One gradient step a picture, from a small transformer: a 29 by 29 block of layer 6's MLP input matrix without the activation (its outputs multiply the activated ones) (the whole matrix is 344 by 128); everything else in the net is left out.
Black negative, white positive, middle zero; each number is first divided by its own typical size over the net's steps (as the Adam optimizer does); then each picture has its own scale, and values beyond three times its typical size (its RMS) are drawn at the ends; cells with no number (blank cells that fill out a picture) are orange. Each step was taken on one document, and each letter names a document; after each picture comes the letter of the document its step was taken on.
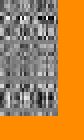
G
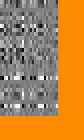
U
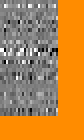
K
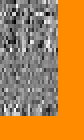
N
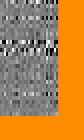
K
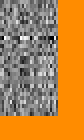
G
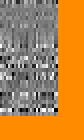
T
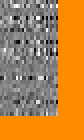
K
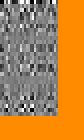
G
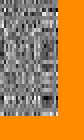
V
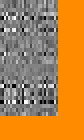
V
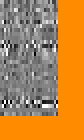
V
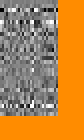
V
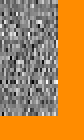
N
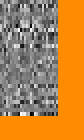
G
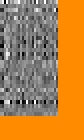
V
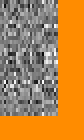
N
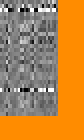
G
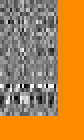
G
